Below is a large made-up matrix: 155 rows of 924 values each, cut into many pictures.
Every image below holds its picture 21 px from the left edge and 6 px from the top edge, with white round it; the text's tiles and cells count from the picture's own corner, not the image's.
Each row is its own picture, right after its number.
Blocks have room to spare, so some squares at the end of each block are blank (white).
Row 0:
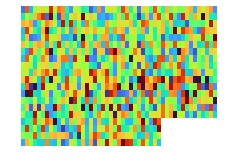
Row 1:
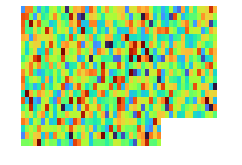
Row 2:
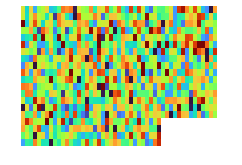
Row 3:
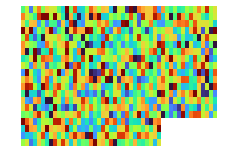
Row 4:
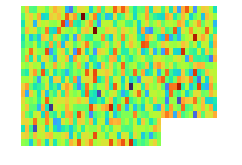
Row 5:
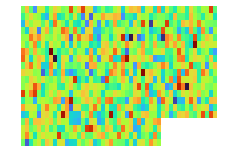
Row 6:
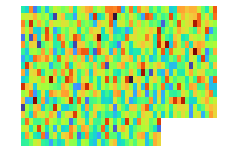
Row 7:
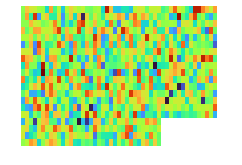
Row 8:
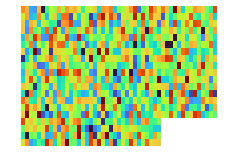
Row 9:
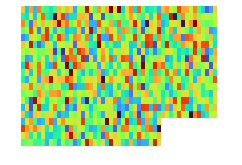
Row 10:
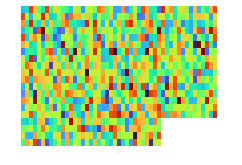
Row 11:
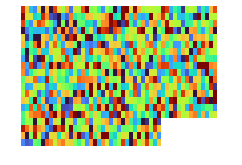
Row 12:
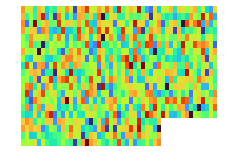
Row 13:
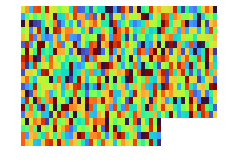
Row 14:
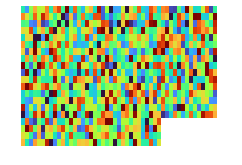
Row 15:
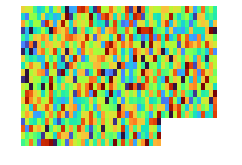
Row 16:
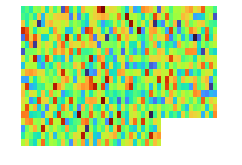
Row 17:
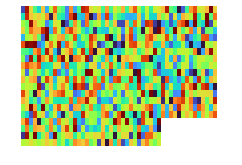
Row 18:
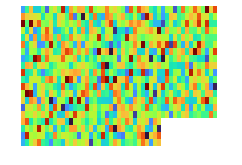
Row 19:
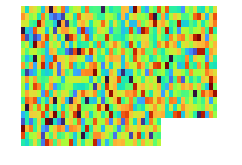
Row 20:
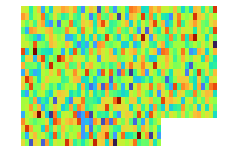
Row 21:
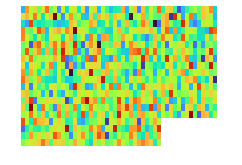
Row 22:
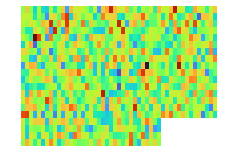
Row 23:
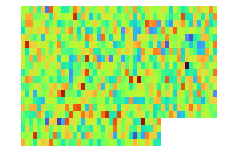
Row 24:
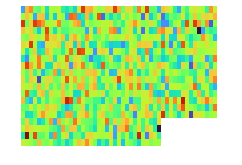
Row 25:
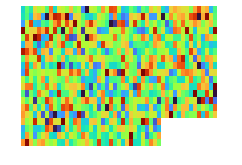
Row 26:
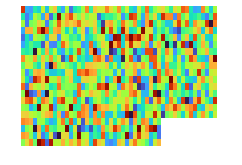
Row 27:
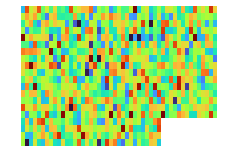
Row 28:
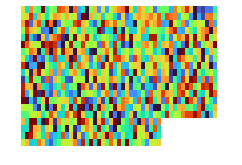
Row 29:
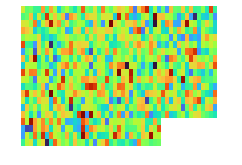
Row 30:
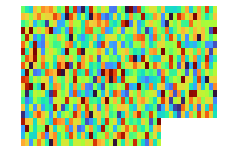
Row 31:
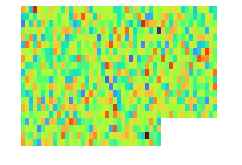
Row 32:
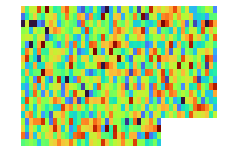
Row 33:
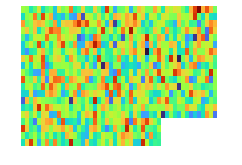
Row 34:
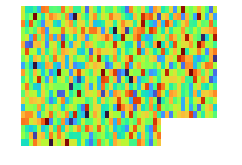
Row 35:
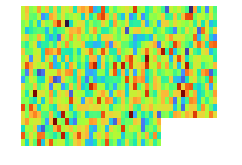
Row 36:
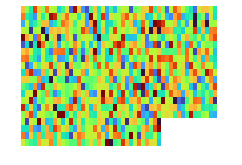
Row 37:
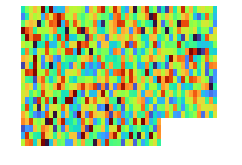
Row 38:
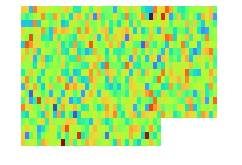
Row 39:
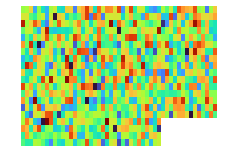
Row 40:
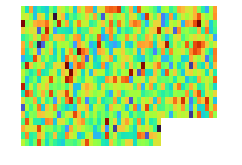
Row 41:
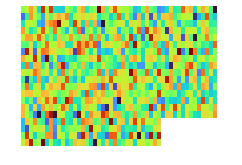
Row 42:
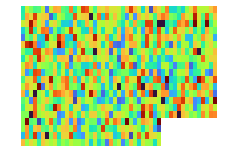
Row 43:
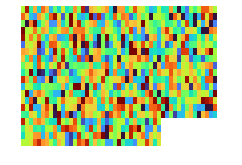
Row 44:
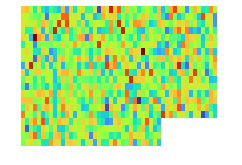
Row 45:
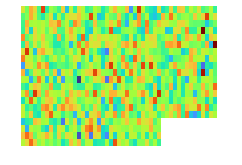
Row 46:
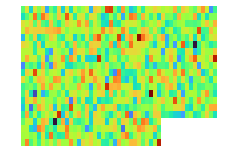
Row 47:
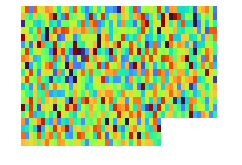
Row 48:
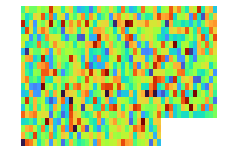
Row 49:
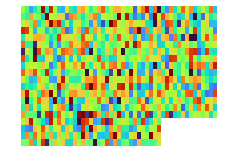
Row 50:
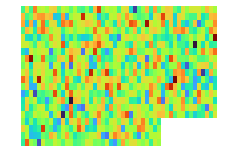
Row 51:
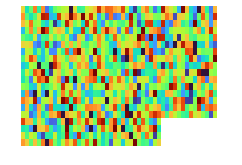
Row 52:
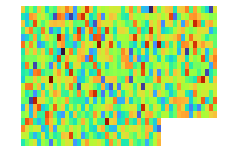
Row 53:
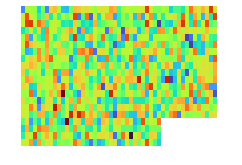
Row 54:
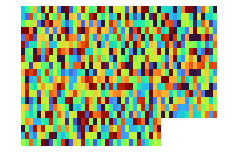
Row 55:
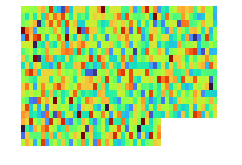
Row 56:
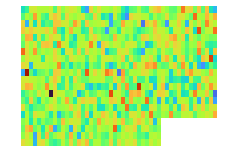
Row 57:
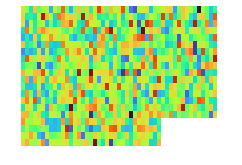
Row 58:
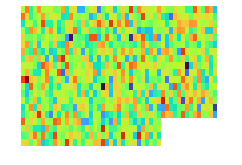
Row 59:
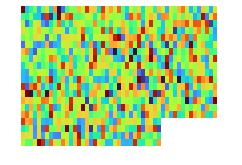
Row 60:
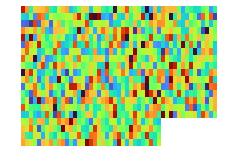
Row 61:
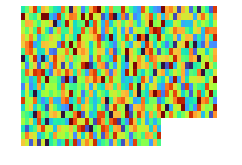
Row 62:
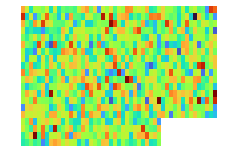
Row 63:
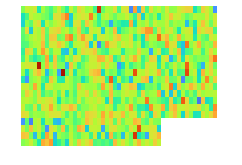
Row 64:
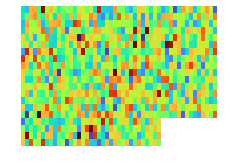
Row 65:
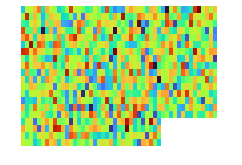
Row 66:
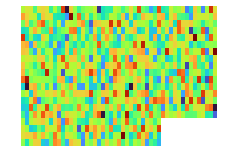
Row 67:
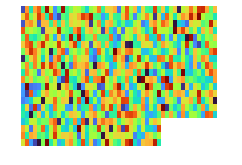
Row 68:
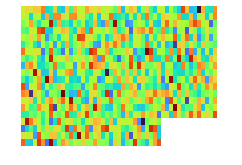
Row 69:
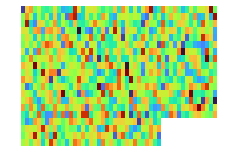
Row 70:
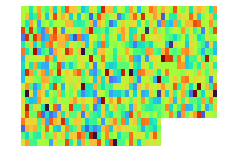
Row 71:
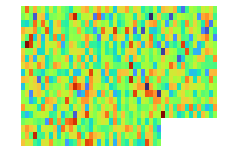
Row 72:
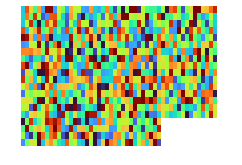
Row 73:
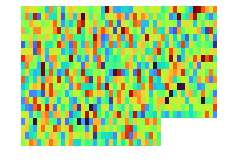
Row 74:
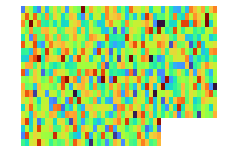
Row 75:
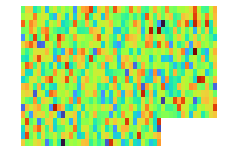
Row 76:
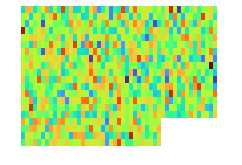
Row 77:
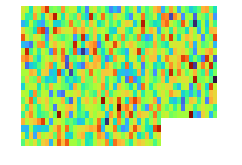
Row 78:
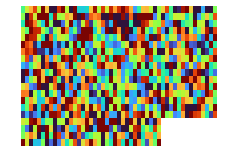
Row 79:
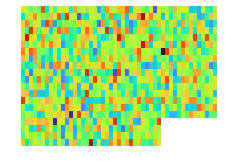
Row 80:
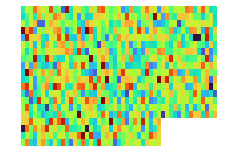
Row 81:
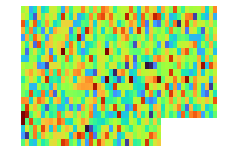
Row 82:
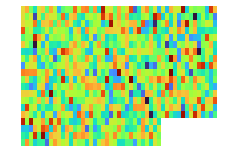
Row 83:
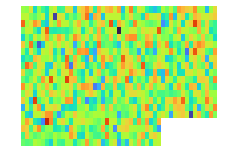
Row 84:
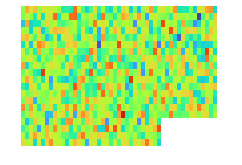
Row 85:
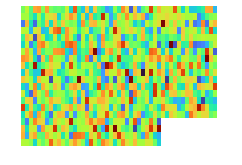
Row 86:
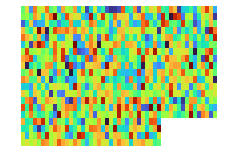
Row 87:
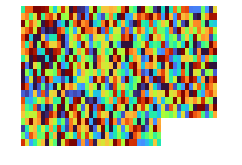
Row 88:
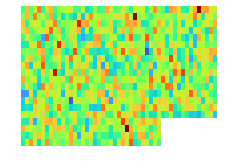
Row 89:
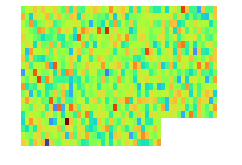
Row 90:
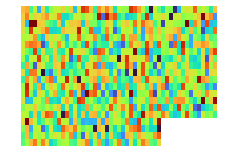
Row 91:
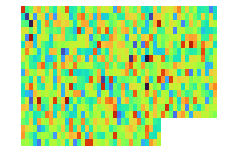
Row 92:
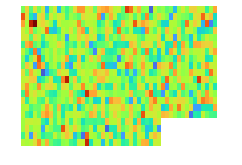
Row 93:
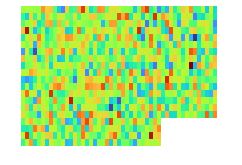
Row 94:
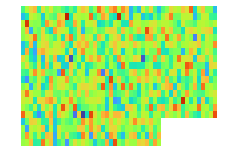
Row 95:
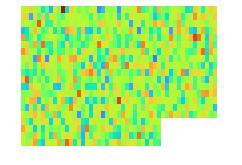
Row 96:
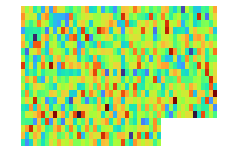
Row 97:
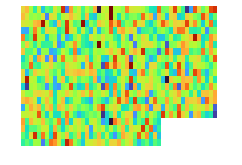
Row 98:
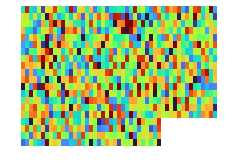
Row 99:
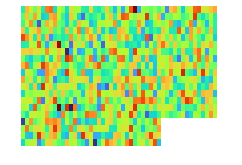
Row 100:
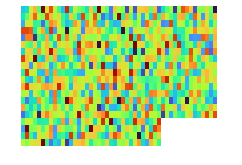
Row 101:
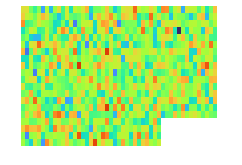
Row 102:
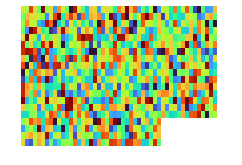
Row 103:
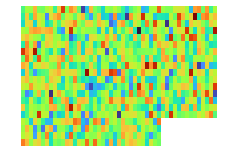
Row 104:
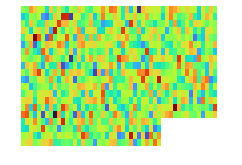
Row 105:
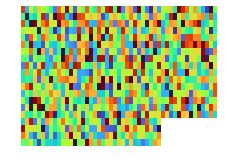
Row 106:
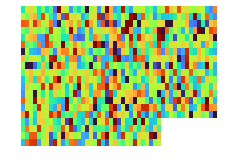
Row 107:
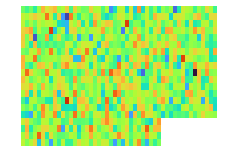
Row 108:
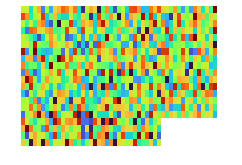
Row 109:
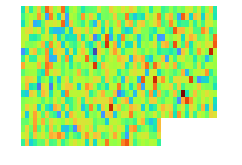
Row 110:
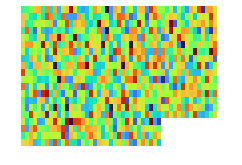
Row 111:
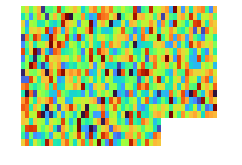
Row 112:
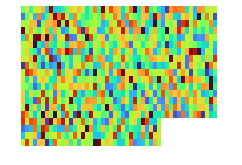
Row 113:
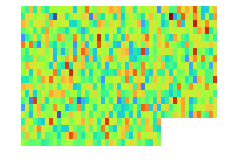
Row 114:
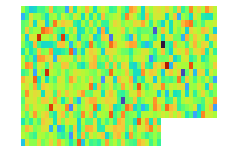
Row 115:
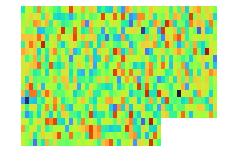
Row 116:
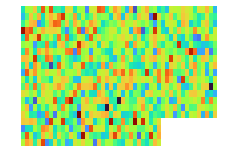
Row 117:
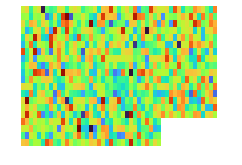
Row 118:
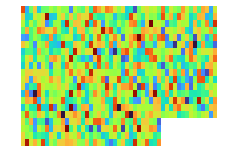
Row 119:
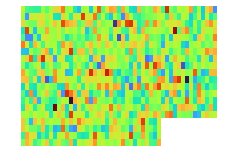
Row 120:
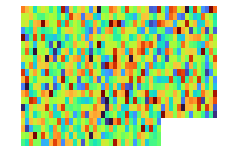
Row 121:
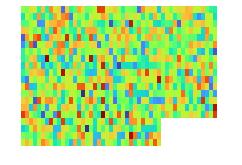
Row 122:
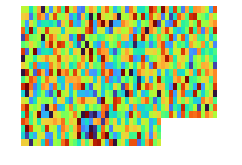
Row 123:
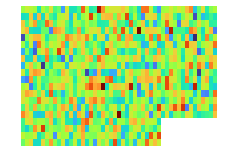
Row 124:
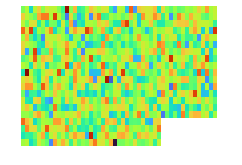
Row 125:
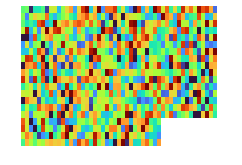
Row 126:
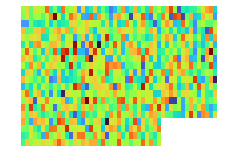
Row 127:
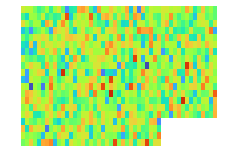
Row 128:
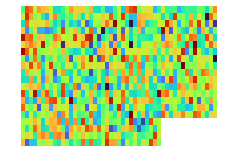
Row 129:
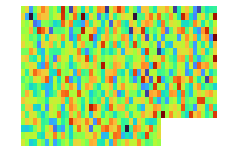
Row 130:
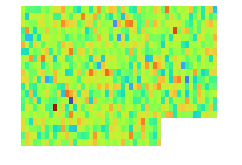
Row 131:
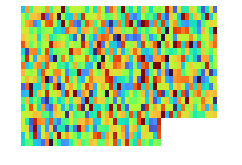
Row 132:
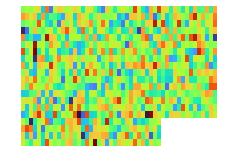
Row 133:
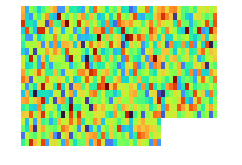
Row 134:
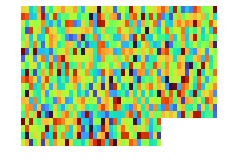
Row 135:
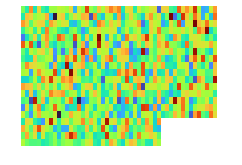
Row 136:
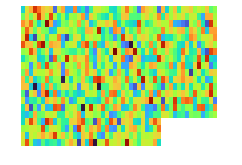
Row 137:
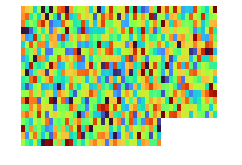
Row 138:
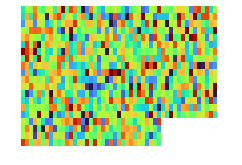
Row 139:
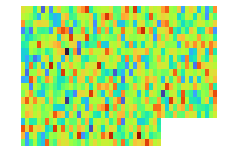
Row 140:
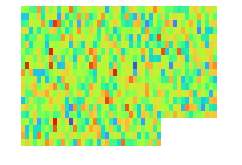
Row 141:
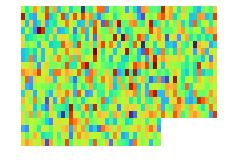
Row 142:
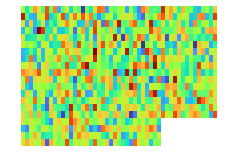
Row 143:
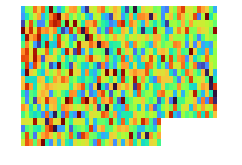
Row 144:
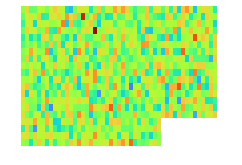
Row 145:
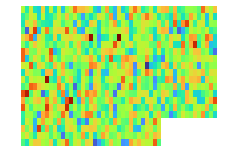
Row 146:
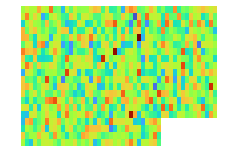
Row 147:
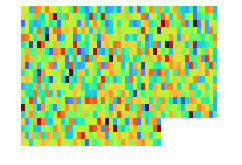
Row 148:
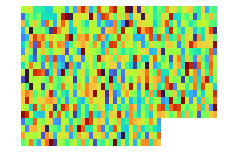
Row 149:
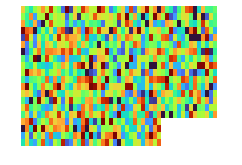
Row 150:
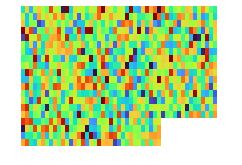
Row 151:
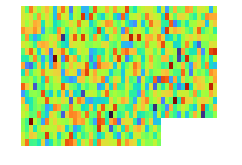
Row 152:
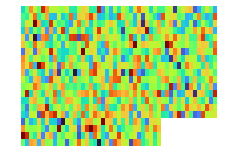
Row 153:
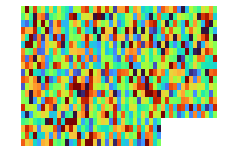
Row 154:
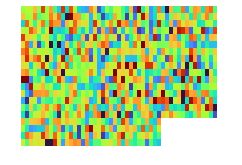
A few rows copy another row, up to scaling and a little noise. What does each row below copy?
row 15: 127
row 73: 7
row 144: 4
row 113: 135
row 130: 119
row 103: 138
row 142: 141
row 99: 72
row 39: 83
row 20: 108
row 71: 153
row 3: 124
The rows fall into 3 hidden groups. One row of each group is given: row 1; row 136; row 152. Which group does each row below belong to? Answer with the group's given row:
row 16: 152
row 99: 136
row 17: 1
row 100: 152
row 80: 152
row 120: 152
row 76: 1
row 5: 136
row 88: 136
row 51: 136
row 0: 136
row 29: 152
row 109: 136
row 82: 152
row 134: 152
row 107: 152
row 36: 1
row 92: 1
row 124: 152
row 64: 152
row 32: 1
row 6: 1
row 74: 1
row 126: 1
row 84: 1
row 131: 136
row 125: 136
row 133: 136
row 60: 1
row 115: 136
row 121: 152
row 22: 152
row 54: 152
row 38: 1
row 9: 1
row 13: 1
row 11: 152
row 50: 136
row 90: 1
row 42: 1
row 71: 1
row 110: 136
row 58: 152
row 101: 152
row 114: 136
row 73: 136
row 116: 152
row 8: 152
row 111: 152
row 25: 152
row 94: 152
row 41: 152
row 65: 136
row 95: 152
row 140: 136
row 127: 152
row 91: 1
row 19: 152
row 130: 136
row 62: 152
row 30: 152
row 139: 152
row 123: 152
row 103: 152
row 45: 152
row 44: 152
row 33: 136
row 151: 136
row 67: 136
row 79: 136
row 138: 152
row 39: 1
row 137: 152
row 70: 152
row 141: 136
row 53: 1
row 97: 152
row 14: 152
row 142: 136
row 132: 152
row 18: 1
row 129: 136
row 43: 1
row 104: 152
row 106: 136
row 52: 1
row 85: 1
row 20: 152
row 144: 136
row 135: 1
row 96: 152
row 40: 1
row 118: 136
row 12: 1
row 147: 1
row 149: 152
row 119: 136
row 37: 152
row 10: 136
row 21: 1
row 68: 136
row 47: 1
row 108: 152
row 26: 136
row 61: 136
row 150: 152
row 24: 1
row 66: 152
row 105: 1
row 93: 152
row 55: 152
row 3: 152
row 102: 136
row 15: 152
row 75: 1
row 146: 136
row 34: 1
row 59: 136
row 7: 136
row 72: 136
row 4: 136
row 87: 136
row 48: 136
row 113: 1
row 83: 1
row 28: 136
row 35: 136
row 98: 136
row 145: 136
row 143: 152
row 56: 152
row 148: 152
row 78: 136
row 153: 1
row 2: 1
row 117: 152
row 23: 1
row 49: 152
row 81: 152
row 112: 152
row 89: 136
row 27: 136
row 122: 152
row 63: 152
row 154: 152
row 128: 136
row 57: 136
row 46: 136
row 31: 1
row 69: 1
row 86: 1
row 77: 1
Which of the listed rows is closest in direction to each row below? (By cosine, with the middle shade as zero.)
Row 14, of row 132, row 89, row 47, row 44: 132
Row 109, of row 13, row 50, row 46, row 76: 50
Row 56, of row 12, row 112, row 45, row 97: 45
